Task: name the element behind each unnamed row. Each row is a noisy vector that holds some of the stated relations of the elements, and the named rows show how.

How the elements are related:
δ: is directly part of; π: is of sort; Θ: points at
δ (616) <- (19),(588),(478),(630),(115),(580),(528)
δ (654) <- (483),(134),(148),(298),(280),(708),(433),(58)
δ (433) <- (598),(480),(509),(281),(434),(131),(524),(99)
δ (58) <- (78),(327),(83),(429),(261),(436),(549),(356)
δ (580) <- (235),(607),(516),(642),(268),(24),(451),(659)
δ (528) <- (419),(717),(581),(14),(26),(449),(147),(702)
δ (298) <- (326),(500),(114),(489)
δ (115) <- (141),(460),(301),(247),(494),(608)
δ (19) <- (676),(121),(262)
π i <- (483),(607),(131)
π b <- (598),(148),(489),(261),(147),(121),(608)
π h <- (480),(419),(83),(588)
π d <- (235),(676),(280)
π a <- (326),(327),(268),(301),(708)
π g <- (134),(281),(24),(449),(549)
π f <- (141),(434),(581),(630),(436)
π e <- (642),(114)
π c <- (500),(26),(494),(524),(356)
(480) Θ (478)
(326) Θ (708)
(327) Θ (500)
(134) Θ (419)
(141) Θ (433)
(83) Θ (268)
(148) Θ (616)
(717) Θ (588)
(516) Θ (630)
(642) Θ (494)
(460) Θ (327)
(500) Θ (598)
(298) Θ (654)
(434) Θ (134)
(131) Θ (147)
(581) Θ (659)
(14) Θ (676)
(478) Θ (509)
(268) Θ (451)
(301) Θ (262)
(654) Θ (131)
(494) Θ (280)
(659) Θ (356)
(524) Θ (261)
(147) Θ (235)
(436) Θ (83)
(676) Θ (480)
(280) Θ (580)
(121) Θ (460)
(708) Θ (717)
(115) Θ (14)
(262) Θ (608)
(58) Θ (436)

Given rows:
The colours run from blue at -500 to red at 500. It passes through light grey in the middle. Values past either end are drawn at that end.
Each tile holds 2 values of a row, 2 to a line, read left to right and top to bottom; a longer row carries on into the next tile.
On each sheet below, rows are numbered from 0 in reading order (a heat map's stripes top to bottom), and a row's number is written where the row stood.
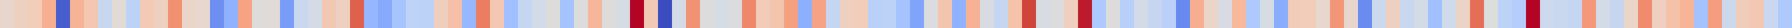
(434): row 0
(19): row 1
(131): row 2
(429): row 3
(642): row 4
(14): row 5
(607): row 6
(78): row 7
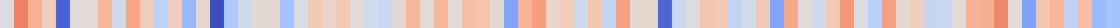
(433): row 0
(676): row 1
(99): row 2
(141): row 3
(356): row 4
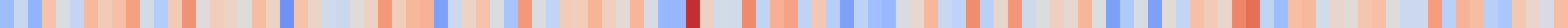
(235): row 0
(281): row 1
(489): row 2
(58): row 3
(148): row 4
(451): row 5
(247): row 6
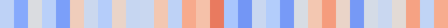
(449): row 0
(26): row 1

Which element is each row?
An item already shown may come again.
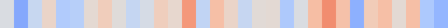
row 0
(588)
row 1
(500)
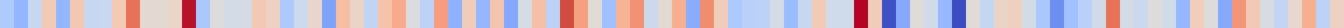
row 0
(642)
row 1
(141)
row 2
(516)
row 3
(131)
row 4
(528)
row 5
(121)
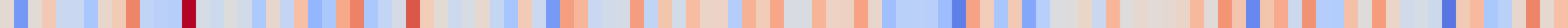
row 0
(607)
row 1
(268)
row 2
(121)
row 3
(280)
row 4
(581)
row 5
(83)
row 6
(301)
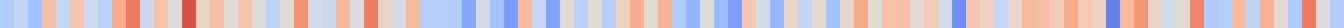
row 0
(24)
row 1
(261)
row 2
(147)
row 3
(147)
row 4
(598)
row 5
(327)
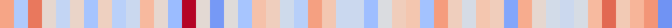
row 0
(483)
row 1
(494)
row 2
(281)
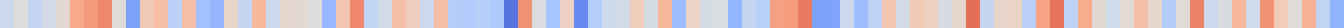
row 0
(356)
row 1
(608)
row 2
(581)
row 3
(616)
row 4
(549)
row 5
(261)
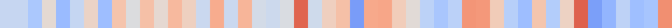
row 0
(630)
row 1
(436)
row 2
(115)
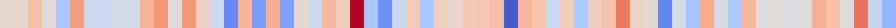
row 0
(134)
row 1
(580)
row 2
(434)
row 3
(114)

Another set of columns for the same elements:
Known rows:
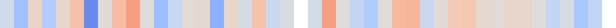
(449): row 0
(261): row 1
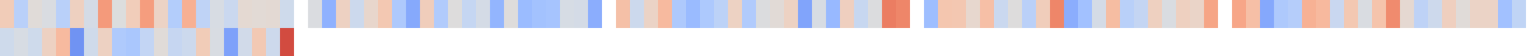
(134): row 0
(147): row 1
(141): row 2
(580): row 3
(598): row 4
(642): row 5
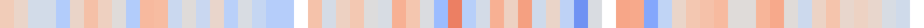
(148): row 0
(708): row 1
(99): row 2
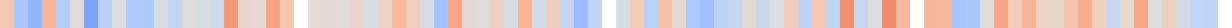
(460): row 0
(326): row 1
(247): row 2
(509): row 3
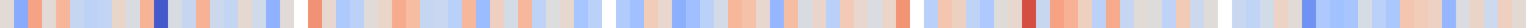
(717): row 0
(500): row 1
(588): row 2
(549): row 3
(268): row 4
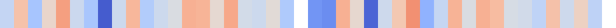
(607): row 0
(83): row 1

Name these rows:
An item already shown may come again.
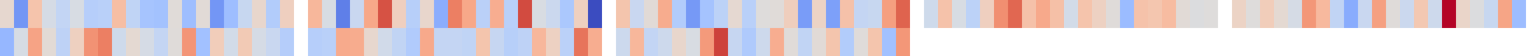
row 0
(581)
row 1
(131)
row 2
(141)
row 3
(433)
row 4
(280)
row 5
(58)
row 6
(115)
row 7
(114)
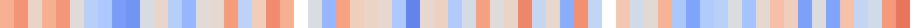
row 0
(494)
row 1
(676)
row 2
(141)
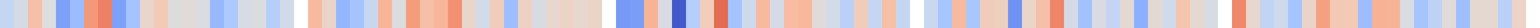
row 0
(436)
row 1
(281)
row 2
(83)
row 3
(449)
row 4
(434)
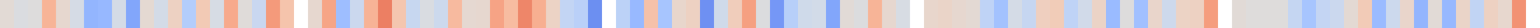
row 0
(301)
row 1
(483)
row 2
(449)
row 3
(630)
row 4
(630)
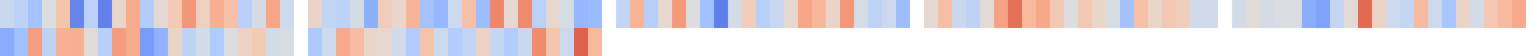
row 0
(235)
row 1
(327)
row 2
(607)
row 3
(433)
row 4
(24)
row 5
(528)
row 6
(115)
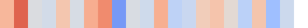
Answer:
(356)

